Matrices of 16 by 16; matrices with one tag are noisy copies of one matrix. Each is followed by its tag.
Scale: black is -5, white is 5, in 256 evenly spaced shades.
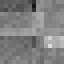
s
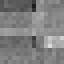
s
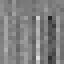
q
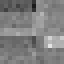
s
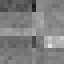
s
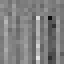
q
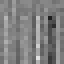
q
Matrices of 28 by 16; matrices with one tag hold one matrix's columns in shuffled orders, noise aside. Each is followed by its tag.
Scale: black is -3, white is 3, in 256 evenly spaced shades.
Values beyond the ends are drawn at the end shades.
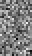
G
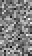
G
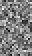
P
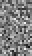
G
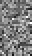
G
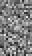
G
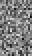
G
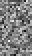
P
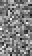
G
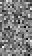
P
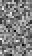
P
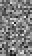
G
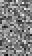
P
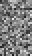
G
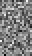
P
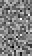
G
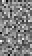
P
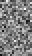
P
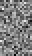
P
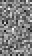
P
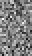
G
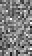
G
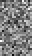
P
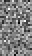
P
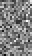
P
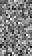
G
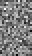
P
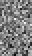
G
